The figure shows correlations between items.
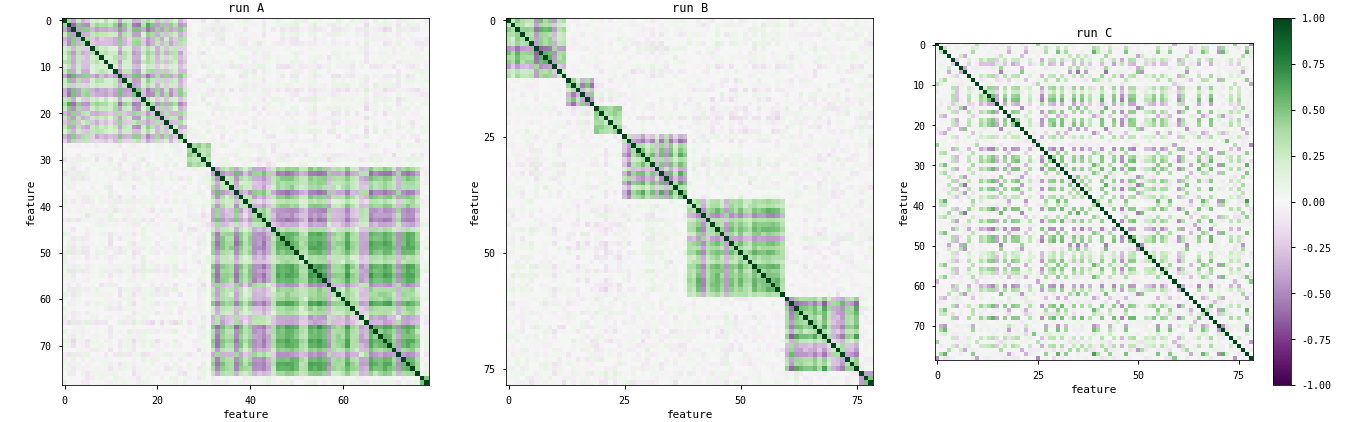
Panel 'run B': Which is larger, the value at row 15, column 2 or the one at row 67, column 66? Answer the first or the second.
the second
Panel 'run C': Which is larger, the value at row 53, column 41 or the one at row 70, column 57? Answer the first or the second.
the first
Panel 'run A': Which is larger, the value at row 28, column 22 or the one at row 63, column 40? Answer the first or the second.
the second
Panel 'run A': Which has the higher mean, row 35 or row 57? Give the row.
35
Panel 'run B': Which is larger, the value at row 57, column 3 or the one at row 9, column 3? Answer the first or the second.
the second
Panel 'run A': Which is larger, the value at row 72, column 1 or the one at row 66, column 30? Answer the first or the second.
the second
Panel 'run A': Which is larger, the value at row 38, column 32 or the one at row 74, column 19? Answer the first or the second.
the first
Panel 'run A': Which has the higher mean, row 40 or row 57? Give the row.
40
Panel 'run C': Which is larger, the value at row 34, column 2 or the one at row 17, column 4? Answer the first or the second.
the second
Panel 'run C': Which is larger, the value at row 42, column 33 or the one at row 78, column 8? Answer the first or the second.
the first
